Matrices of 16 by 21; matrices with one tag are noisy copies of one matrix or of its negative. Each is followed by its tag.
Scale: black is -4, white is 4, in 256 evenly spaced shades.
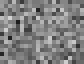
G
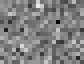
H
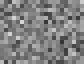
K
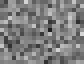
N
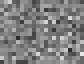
K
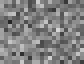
H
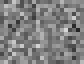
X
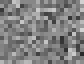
K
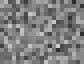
N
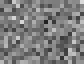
K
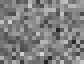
H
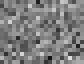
H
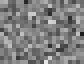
N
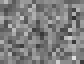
X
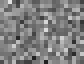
K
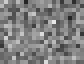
N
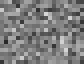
K
